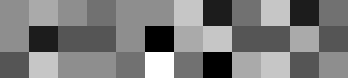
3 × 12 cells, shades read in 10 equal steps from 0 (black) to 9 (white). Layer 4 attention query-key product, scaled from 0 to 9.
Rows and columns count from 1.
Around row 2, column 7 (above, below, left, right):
7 4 0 7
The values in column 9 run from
3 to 6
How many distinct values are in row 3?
7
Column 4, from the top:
4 3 5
